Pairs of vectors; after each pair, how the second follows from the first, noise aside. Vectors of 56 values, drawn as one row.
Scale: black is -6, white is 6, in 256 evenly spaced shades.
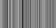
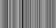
copied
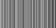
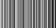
scaled up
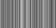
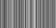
reversed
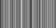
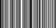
scaled up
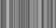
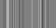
partly zeroed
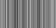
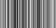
scaled up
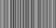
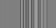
partly zeroed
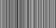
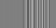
partly zeroed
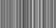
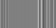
partly zeroed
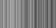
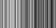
scaled up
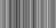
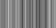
reversed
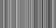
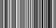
scaled up
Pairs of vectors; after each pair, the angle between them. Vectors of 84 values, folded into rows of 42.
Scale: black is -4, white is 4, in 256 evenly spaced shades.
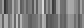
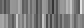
partly aligned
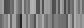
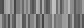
nearly opposite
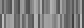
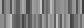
partly aligned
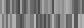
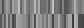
nearly opposite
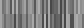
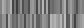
partly opposed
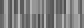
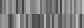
partly aligned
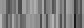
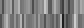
partly opposed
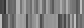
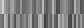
partly opposed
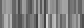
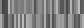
partly opposed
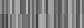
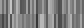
nearly parallel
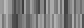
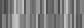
nearly opposite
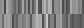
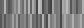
nearly opposite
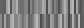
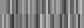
nearly opposite
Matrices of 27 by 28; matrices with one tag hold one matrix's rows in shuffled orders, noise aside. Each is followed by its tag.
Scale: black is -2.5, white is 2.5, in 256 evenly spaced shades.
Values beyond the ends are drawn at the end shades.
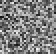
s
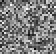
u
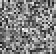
u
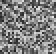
s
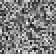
u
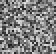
s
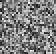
u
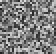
s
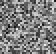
s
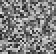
s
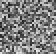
s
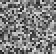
s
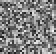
s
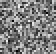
s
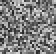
s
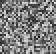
u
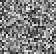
u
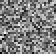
s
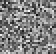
s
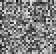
u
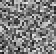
s
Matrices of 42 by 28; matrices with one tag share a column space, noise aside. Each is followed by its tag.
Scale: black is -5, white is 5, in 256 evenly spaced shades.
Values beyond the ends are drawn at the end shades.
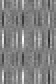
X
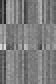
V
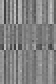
V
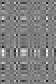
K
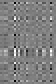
K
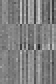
V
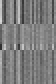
V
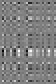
K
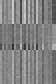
V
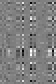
K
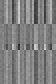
V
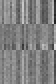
V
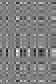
K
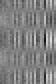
X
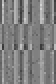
V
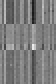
V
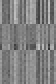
V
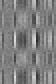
X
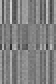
V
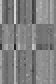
V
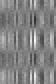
X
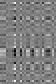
K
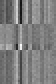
V
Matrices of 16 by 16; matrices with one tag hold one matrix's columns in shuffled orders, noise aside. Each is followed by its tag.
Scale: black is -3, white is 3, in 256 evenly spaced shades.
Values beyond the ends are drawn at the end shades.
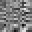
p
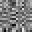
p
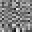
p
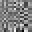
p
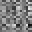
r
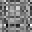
r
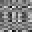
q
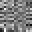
p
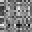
r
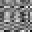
q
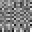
p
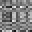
q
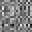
r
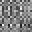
r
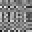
q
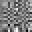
p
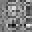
r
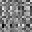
r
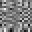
p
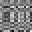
q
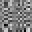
p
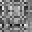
r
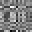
q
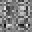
r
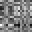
r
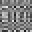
q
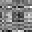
q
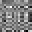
q
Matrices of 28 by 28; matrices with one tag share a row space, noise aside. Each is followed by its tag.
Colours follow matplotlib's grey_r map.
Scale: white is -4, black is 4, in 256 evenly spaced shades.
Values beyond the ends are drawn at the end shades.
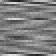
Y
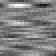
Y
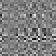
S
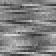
Y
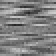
Y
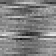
Y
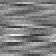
Y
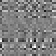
S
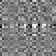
S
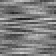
Y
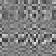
S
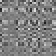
S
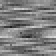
Y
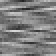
Y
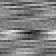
Y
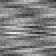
Y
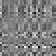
S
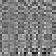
S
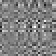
S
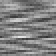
Y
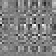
S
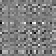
S
